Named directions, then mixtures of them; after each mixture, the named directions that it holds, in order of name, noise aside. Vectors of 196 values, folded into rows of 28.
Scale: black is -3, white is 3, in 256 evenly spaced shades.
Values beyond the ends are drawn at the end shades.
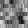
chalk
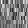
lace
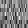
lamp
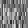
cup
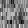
chalk, cup, lamp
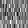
cup, lamp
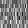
lamp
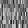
cup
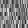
cup, lace, lamp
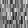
chalk, lace, lamp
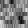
chalk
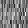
cup, lace, lamp
